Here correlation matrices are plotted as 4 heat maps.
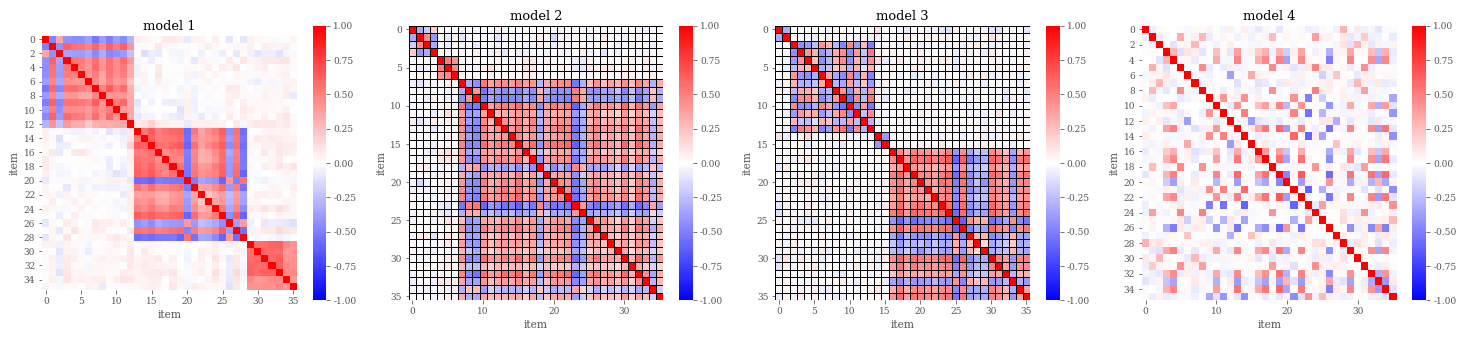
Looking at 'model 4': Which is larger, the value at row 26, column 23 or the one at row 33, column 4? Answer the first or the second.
the first
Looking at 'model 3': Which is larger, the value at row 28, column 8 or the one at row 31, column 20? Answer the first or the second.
the second
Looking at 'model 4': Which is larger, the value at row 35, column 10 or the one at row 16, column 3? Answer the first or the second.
the second
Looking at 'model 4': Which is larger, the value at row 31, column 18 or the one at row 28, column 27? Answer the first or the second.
the first
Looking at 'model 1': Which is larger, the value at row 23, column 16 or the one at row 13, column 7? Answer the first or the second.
the first
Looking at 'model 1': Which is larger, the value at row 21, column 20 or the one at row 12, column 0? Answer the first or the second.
the second
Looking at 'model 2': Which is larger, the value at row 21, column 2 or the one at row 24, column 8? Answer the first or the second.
the second
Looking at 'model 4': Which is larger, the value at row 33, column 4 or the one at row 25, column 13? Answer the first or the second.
the second
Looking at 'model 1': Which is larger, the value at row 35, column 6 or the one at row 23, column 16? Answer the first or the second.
the second
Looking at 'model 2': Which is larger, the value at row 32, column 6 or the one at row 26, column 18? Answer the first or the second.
the first
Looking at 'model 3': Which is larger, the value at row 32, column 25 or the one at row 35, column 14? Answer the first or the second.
the second
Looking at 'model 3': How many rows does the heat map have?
36
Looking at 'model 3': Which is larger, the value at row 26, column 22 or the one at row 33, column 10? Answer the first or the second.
the first
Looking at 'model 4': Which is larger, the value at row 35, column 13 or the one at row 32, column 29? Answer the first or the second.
the second
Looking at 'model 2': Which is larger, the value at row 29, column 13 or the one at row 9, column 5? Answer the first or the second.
the first
